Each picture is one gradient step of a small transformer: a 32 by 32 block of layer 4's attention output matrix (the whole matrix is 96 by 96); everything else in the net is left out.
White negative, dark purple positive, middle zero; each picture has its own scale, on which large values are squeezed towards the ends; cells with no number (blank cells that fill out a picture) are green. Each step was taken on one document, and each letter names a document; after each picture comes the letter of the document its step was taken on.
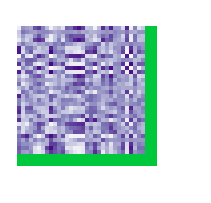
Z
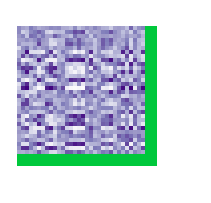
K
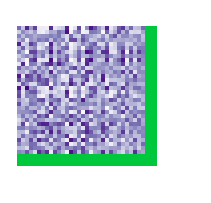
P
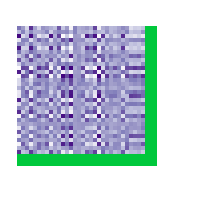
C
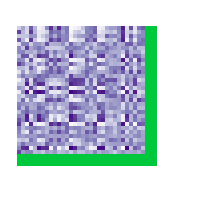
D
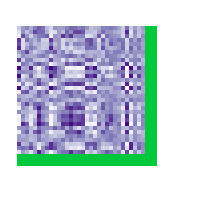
Z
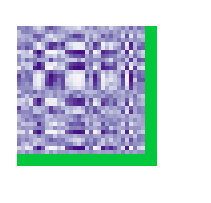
Z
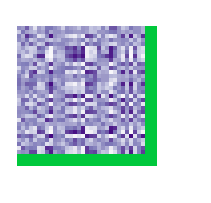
K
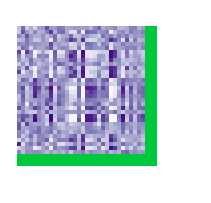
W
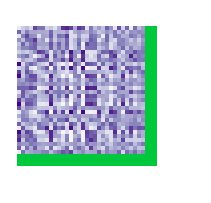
W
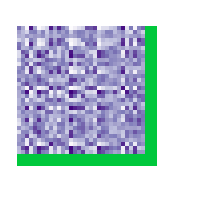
D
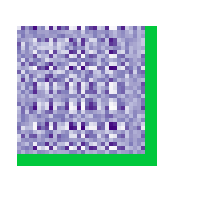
W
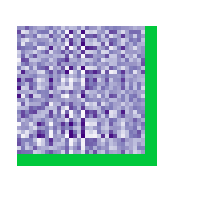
W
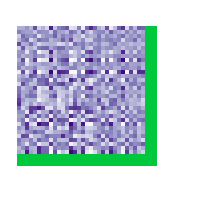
P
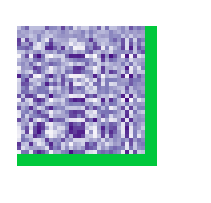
Z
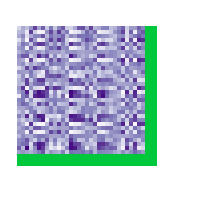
D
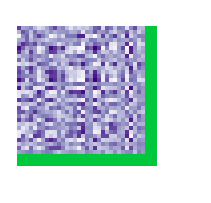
Z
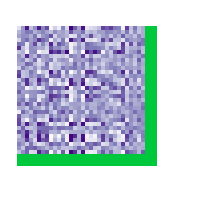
P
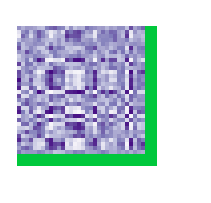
Z
